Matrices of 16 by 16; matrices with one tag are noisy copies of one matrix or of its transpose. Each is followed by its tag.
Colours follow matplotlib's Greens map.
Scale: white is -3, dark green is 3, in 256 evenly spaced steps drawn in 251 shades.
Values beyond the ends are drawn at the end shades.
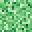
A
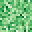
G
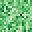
G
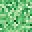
G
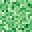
A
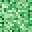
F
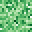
G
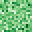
A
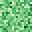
A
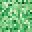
F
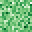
A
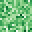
G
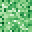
F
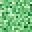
A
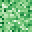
F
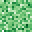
A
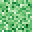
A
